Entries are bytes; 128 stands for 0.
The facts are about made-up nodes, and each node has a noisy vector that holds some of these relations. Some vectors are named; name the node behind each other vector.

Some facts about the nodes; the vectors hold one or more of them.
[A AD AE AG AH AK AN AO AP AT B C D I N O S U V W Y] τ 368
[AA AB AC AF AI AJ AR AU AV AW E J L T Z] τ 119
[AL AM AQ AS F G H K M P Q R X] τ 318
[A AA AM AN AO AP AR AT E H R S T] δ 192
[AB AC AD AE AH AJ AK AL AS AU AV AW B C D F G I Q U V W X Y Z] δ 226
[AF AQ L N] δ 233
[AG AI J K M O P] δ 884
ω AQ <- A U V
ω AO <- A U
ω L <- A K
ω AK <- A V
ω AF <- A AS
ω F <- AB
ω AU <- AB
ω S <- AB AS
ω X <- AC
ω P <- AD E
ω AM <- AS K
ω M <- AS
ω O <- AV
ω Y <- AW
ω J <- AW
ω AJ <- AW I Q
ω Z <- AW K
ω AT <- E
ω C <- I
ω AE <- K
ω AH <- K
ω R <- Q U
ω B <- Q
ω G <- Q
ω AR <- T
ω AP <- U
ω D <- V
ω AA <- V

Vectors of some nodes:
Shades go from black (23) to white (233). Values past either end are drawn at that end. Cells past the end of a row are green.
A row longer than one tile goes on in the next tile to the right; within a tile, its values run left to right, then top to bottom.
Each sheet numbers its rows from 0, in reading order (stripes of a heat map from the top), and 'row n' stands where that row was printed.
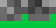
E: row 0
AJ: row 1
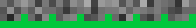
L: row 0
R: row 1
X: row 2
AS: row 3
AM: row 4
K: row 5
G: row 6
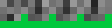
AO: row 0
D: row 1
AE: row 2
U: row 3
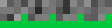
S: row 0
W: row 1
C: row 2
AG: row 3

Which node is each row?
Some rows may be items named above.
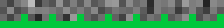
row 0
J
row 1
A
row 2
AM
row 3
AI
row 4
M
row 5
I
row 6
F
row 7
Q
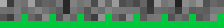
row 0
K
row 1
H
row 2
I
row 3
AQ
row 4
AN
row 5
G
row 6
Q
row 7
N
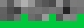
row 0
AU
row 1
AT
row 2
AD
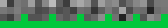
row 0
K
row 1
AB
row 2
Z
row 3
F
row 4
AA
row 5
AD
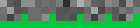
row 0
T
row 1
P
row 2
AW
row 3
AR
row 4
AQ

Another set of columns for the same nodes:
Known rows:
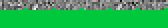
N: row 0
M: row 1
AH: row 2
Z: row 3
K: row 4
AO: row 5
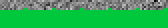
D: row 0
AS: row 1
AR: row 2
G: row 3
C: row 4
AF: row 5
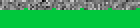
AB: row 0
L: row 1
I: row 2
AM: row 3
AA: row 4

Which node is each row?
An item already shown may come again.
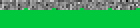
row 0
AW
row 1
AB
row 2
R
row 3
G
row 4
AI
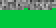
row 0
Z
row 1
AT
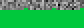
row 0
AU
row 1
A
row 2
AQ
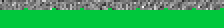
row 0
S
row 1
Q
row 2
H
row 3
AS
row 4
H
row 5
E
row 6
AA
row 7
T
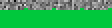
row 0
J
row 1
F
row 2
AJ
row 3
AD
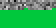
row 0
AI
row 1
AS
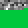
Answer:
P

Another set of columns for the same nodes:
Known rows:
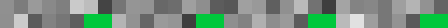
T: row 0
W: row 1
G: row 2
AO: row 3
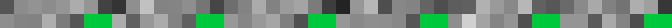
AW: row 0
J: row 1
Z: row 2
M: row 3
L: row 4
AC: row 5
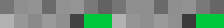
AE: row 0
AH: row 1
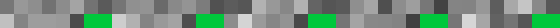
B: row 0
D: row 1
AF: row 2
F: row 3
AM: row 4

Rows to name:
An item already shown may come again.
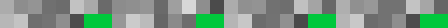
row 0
AT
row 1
R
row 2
AT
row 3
AT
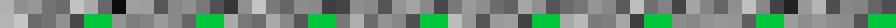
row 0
AT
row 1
K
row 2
AI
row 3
AS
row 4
AD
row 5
N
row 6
Q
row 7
M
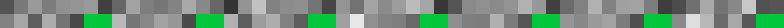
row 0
AB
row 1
I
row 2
J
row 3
AA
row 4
AW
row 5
Z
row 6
AQ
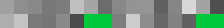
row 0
AN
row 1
H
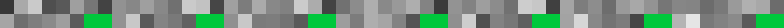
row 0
P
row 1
E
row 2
AR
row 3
AJ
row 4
E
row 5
S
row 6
A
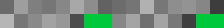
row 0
I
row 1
AU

